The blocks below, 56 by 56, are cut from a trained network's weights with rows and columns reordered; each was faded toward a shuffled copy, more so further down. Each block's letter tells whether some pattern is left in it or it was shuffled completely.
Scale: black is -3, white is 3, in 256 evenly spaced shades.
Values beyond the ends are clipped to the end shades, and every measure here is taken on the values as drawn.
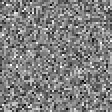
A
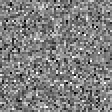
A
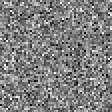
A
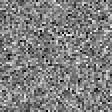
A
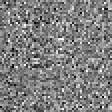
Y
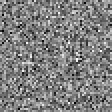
A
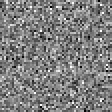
Y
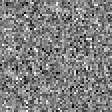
Y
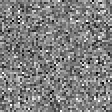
Y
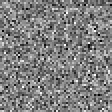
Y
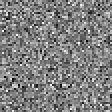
Y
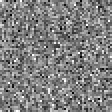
A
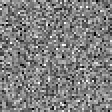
A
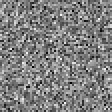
A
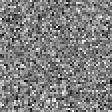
Y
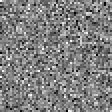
A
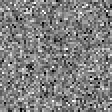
A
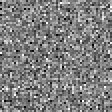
Y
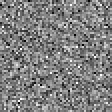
A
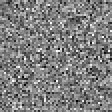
A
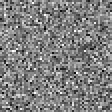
A
